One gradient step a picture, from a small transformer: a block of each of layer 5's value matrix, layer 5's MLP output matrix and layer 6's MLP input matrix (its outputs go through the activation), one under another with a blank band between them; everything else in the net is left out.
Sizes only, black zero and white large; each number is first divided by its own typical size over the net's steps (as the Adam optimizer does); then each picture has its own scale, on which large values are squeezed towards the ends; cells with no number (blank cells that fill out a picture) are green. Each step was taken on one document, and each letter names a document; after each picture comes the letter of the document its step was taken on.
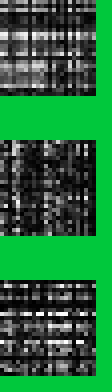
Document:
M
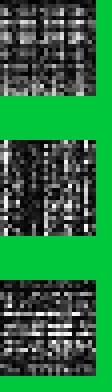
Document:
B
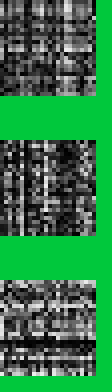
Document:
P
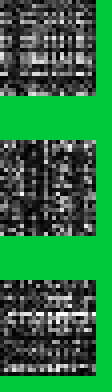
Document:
B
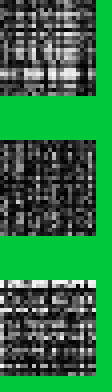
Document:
P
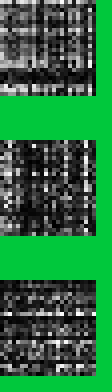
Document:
B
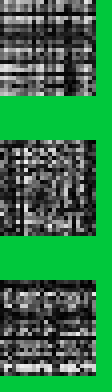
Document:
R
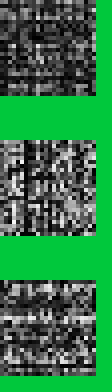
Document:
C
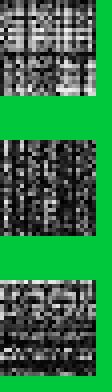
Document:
P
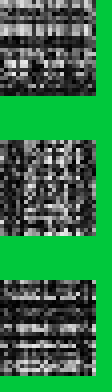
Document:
R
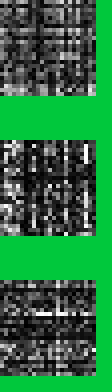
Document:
B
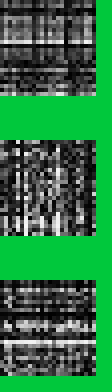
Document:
R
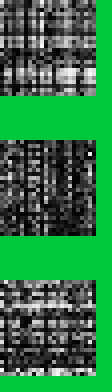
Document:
P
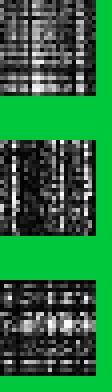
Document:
M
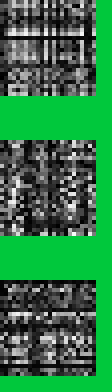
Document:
C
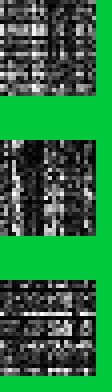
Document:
M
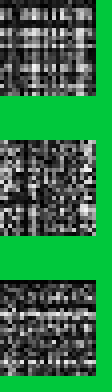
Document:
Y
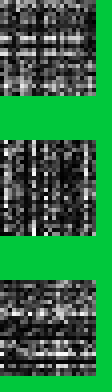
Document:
B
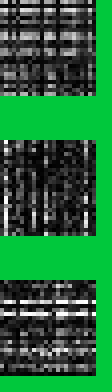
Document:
B
